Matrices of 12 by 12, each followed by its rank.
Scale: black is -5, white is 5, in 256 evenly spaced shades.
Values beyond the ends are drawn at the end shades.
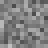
full rank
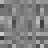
two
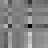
one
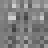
two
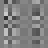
one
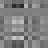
one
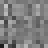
two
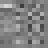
two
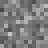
full rank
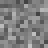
full rank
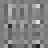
two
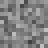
full rank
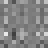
two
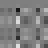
one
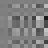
one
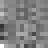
two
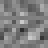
two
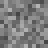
full rank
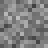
full rank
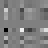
one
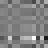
one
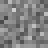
full rank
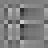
one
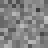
full rank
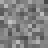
full rank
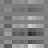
one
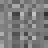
two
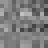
two
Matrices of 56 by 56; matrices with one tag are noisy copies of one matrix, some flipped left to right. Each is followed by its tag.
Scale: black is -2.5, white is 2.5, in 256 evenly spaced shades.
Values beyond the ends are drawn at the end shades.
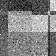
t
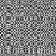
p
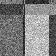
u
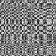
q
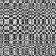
q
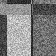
u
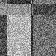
u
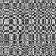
q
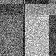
u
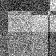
t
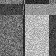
u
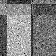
u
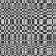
q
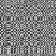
p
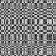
q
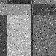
u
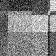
t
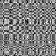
q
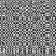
p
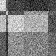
t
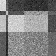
t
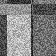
u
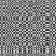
p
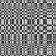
q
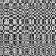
q
